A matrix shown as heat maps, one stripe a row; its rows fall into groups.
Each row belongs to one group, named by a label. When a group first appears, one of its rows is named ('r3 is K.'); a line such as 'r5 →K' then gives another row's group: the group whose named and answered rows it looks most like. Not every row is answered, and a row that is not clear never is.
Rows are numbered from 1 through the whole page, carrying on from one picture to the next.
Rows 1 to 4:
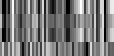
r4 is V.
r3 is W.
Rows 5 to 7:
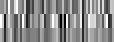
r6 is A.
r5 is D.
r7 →A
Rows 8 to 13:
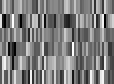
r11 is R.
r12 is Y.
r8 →Y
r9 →W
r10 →V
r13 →V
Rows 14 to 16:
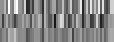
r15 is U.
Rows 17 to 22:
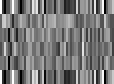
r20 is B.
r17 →W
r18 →Y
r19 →R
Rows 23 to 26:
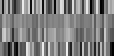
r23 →U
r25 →Y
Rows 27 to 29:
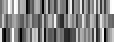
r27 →D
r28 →V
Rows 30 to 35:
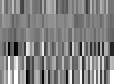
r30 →V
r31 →Y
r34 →D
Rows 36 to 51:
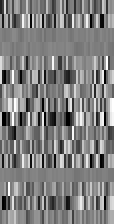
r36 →B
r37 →U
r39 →Y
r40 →A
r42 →Y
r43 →D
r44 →W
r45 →R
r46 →V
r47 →U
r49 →D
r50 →W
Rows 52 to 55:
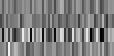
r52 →U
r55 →D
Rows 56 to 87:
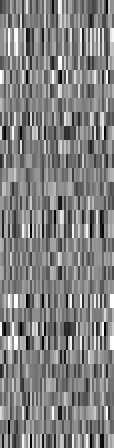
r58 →D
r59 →D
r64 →V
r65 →W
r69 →Y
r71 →U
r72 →U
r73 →A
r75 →A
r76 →U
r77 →D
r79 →W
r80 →D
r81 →A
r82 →B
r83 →V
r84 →V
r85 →A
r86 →R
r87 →U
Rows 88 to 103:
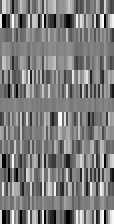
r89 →W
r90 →R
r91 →Y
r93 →U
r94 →R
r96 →B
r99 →W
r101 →V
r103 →W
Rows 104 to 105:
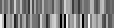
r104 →V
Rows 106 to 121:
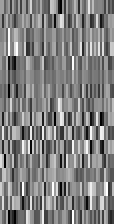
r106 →A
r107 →U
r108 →D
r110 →R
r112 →R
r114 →U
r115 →V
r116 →U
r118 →Y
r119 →A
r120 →V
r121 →R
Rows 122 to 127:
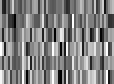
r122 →W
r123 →R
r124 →U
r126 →U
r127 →A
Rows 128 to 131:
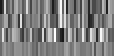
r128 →B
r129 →B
